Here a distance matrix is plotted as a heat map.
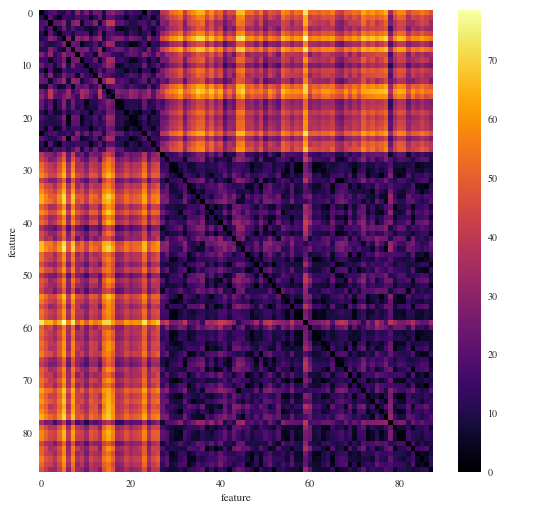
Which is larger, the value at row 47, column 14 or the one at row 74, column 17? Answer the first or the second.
the first
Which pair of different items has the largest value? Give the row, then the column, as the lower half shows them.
59, 5
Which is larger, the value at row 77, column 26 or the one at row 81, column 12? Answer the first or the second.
the first
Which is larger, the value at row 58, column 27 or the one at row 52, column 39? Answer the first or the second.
the first
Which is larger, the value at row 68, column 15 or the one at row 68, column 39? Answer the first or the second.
the first
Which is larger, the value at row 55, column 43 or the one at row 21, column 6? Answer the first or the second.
the first
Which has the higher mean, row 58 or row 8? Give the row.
8
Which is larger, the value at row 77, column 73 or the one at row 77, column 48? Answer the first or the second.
the second
